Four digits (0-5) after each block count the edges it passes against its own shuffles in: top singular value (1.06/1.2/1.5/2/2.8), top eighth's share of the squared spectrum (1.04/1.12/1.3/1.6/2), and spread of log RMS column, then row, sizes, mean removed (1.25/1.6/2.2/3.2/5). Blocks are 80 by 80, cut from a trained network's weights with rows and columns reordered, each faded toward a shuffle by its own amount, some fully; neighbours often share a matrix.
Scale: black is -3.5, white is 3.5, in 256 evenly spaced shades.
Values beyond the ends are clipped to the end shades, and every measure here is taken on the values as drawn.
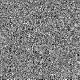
3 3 1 1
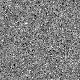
0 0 0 0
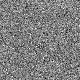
0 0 0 0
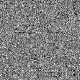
3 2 1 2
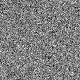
2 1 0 0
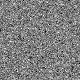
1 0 0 0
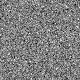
0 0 0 0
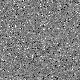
1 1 0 0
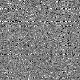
4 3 1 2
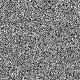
0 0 0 0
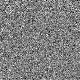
1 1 0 1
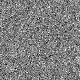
2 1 1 0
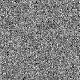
2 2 1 1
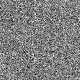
1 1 0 0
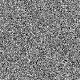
2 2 1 1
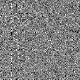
3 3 2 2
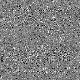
3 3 1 2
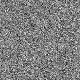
1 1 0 0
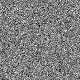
2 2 0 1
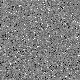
1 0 0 0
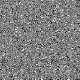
3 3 1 2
